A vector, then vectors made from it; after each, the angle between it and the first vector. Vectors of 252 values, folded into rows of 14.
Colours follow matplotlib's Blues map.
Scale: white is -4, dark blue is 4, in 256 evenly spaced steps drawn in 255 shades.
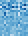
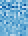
nearly parallel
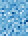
orthogonal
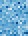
orthogonal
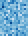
partly aligned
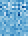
nearly opposite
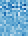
nearly parallel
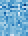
nearly parallel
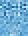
nearly parallel
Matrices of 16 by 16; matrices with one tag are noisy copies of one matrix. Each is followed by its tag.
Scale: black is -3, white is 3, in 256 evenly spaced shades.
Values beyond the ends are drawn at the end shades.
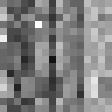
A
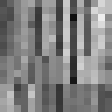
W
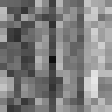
A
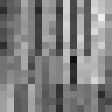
W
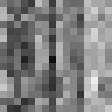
A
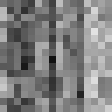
A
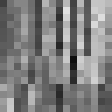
W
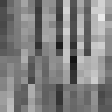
W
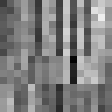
W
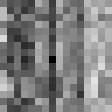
A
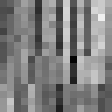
W
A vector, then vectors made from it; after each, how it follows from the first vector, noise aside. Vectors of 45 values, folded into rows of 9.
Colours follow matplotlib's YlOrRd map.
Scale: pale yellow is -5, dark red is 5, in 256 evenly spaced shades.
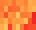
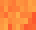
shrunk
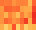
sign-scrambled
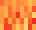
sign-scrambled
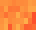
shrunk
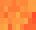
shrunk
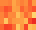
sign-scrambled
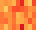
wrapped around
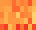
sign-scrambled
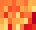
scaled up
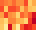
scaled up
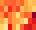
scaled up
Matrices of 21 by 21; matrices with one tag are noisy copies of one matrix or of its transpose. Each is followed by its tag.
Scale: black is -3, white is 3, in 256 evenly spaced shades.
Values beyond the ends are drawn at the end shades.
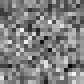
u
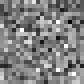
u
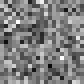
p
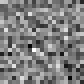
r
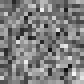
u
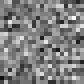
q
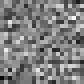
q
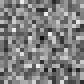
r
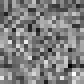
u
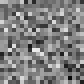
r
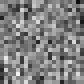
q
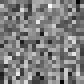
q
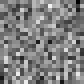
q
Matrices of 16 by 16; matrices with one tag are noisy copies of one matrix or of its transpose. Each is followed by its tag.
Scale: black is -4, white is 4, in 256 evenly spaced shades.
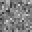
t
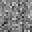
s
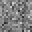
s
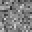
t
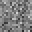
s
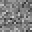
s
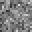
t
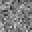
t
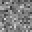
t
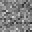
s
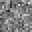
t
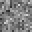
t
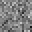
s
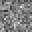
t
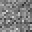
s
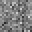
s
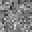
t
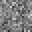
s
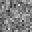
t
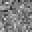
t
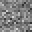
s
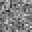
t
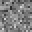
t
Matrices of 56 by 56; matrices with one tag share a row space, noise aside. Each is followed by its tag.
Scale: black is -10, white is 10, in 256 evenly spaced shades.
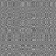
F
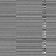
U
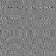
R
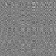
F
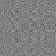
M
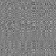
F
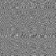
M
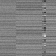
U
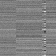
U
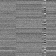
U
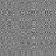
F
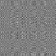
M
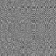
F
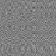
F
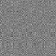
R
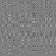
F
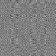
M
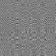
M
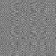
M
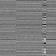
U
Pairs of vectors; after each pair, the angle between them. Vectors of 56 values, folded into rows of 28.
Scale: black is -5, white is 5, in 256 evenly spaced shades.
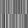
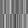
orthogonal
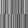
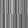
orthogonal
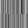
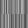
nearly opposite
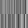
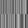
nearly opposite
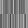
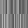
partly aligned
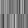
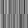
partly aligned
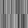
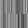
nearly parallel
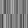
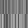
partly opposed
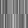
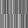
partly aligned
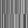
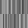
partly opposed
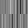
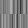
nearly parallel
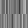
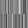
nearly opposite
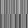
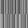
nearly opposite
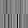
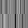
orthogonal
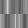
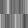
nearly parallel
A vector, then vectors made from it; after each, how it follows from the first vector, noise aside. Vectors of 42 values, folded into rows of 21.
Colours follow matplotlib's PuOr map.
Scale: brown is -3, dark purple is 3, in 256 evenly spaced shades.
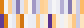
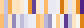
reversed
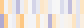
shrunk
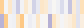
shrunk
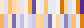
reversed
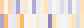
shrunk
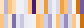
reversed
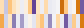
reversed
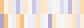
shrunk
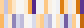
reversed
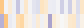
shrunk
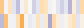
shrunk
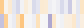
shrunk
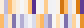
reversed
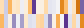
reversed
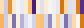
reversed
